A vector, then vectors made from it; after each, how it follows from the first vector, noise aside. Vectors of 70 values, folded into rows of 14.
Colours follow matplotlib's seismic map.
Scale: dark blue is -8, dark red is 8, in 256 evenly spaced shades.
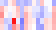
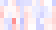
shrunk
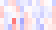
shrunk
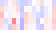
shrunk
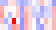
copied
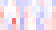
shrunk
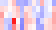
copied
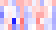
negated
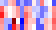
scaled up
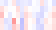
shrunk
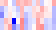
negated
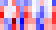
scaled up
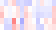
shrunk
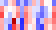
scaled up
